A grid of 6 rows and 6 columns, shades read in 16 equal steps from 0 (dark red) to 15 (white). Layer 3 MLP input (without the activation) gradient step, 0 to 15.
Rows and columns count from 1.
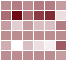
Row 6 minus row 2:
2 8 2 5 6 -4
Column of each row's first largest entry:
6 6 2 1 2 6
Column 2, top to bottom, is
7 0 12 8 15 8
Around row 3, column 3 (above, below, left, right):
6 8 12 11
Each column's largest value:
10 15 11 13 14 13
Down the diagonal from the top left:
8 0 9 8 14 9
